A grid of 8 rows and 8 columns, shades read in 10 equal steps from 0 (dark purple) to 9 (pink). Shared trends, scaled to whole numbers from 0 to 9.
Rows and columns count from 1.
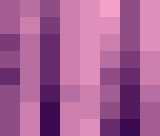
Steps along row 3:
up down up up down down up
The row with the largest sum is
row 1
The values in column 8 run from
5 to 8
